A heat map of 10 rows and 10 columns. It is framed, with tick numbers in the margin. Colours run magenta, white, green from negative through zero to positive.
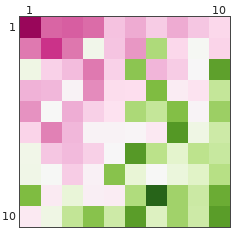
Values rise toward the bottom right. Overall the values sit about 50% of the way up the scale. The halves do not mirror each other. The bottom right is the smoothest part. The top left is the ninth with the lowest average. No row or column stands out.
